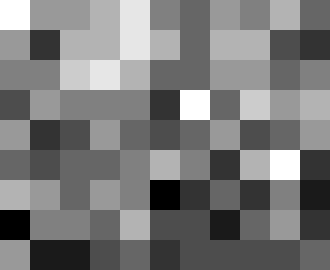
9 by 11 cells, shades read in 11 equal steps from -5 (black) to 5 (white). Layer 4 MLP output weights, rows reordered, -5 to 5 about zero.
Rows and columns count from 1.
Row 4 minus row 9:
-3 5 4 2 1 0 7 1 5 3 3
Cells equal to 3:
2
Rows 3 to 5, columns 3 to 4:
3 4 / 0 0 / -2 1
